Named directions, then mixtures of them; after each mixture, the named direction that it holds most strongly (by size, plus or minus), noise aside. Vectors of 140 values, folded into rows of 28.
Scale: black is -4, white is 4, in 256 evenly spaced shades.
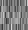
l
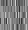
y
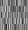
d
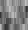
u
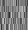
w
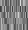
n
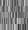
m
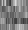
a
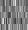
w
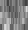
u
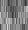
u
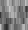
u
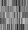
a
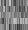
a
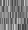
m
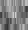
u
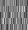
w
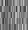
m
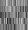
y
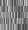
m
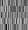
d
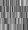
n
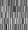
d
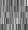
l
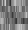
a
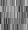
u
